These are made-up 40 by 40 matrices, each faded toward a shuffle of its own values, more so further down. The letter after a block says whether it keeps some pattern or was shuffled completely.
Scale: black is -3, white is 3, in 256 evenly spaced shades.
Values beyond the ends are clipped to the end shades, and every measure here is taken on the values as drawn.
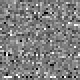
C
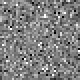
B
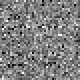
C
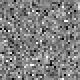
B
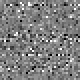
C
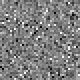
B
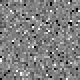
B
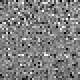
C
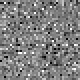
C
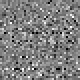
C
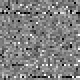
C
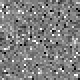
B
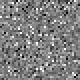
B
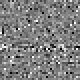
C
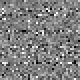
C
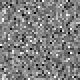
B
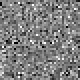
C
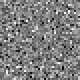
B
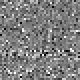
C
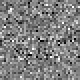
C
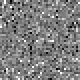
B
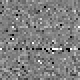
C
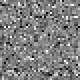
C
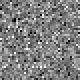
B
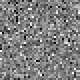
B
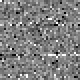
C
